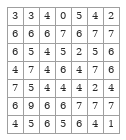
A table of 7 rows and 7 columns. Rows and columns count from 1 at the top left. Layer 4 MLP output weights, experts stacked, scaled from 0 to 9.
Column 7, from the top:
2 7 6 6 4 7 1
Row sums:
21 45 33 38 30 48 31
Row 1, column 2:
3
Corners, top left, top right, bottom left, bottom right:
3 2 4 1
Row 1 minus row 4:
-1 -4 0 -6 1 -3 -4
